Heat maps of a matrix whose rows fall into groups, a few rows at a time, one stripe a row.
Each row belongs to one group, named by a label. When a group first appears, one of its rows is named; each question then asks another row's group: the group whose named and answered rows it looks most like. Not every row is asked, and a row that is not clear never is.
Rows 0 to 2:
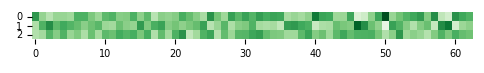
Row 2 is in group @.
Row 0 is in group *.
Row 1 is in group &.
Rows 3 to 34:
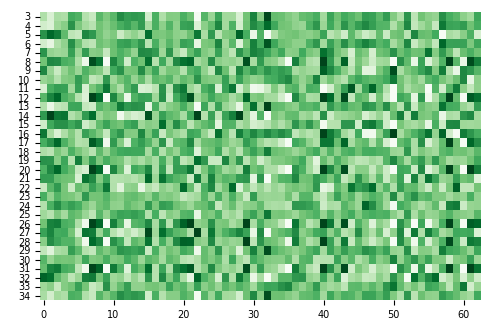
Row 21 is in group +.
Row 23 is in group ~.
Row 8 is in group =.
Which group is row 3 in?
@
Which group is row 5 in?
+
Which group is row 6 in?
@
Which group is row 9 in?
*
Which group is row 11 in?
&
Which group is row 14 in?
+
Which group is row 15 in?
&
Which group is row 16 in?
*
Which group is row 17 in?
=
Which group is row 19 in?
+
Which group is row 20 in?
=
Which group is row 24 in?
&
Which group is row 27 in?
+
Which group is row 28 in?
=
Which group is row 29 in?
@
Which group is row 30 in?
~
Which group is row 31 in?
=
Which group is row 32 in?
+
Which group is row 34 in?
@
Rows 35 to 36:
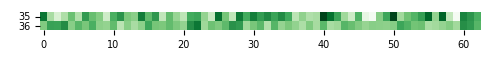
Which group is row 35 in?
*
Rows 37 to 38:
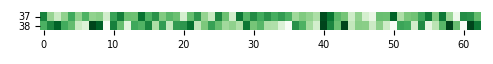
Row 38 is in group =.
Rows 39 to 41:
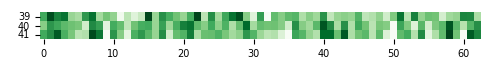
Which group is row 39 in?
+
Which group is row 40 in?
=
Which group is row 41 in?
=
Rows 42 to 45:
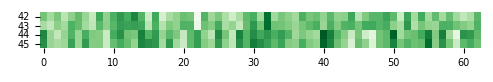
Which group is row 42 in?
@
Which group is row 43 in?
@
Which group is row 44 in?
*
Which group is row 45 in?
*
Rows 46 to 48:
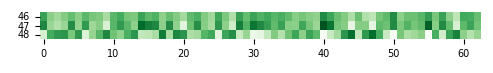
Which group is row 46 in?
*
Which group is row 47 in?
*
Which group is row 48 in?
&
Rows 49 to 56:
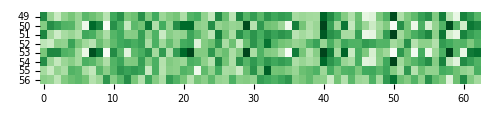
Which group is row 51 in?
*
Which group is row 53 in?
=
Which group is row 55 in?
@
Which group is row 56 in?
~
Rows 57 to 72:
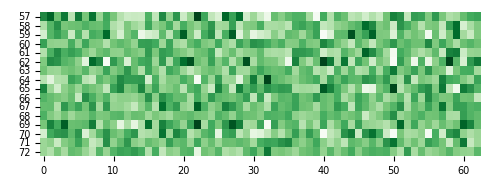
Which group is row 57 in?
+
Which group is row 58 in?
&
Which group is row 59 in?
&
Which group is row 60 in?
*
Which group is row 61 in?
&
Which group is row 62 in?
=
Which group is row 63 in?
~
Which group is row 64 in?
@
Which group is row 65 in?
*
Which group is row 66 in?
+
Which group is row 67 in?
+
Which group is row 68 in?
*
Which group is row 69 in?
+
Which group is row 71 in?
~
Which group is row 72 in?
@
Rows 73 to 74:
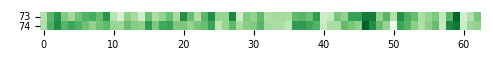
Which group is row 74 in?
&
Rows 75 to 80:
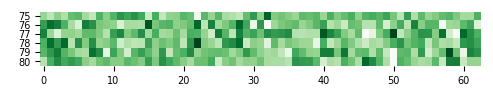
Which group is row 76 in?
+
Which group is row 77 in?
*
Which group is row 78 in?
+
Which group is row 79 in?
=
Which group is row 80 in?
&
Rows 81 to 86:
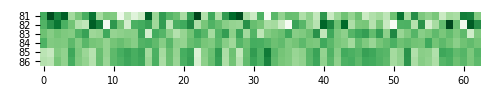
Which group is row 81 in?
+
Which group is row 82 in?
=
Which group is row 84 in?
*
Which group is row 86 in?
@
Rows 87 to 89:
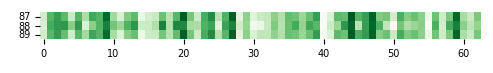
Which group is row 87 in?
&
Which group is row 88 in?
&
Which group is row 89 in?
&
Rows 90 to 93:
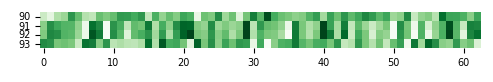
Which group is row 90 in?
@
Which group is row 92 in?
=
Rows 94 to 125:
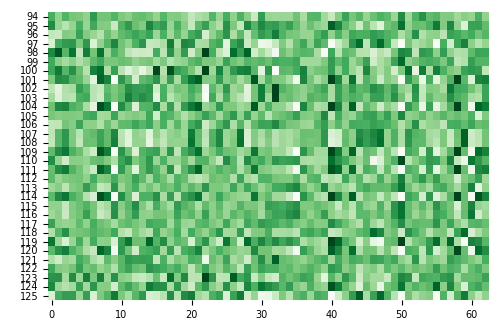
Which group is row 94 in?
~
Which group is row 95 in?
*
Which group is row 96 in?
@
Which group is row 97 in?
&
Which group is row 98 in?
+
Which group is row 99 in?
*
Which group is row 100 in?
+
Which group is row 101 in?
=
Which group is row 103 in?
@
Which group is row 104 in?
=
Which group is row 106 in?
@
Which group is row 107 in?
&
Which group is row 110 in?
*
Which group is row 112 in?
~
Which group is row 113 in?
~
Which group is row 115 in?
~
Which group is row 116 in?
~
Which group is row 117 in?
*
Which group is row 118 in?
&
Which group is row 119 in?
*
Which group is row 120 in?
=
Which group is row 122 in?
*
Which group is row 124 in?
*
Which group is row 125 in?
&
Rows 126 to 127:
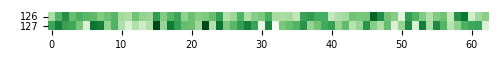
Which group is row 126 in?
&
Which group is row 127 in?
+
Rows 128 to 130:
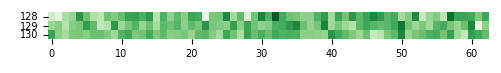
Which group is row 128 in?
@
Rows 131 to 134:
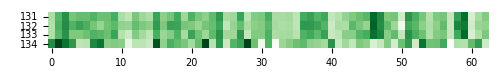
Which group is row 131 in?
&
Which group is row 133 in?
&
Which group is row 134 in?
+
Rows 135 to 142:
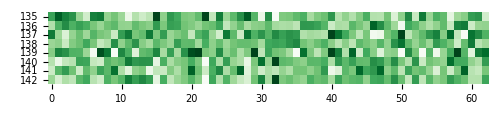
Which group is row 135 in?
+
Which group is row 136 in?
&
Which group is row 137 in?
*
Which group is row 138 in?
~
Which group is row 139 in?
=
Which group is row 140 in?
@
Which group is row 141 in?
&
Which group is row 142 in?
@
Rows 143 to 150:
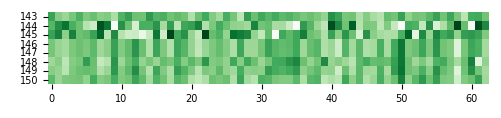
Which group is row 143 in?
*
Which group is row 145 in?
+
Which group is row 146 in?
~
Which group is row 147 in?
~
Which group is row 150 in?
~
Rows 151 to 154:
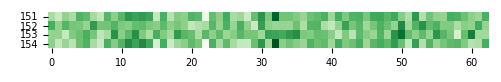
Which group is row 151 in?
@
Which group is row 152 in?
~
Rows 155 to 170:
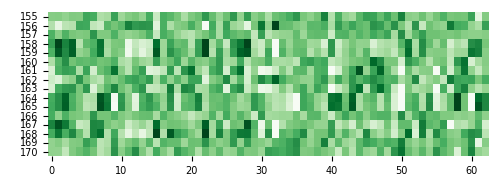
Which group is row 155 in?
~
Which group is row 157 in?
~
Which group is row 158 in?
+
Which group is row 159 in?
+
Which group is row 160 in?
&
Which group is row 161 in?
&
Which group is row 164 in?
=
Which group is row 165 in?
=
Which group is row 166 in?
~
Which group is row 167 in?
+
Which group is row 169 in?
~
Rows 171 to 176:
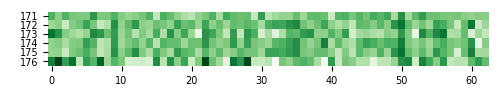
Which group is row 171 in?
~
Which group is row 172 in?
~
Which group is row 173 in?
+
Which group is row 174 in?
~
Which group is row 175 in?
~
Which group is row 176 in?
+
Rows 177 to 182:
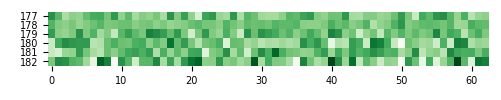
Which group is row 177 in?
+
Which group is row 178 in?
*
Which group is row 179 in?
*
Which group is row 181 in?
@
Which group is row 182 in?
=
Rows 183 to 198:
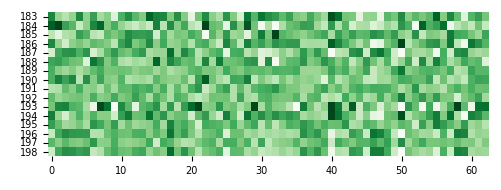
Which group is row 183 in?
*
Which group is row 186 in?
*
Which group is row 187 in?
&
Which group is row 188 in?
+
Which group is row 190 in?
+
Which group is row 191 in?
@
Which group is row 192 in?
~
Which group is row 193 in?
=
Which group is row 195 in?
+
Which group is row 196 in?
&
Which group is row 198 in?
&
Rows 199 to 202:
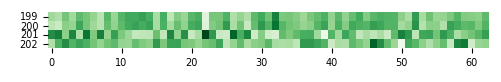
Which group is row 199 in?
@
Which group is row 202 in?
&
